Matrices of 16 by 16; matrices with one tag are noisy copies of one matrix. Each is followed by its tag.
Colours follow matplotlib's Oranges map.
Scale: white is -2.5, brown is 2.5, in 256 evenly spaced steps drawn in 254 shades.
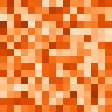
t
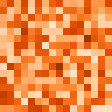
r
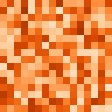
r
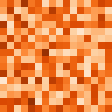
t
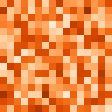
r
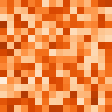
t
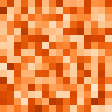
r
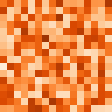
r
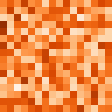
t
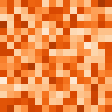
t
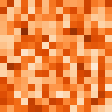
r
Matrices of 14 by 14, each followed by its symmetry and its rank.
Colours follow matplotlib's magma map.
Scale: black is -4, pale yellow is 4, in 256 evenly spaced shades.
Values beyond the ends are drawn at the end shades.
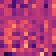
neither, rank three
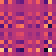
neither, rank one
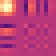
symmetric, rank one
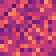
symmetric, full rank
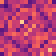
symmetric, full rank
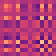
symmetric, rank one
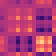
symmetric, rank one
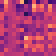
neither, rank three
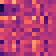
neither, rank three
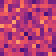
neither, full rank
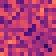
symmetric, full rank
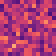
neither, full rank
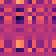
neither, rank one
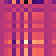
neither, rank one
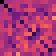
symmetric, full rank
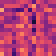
neither, rank three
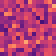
neither, full rank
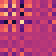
symmetric, rank one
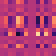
neither, rank one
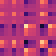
symmetric, rank one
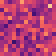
neither, full rank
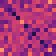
symmetric, full rank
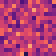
neither, full rank
